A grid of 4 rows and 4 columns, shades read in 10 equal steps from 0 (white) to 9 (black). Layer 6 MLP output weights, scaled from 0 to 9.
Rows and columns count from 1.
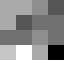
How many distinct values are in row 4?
4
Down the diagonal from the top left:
3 6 4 9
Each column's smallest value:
2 0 3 5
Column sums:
13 14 16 25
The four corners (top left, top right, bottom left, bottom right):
3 6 2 9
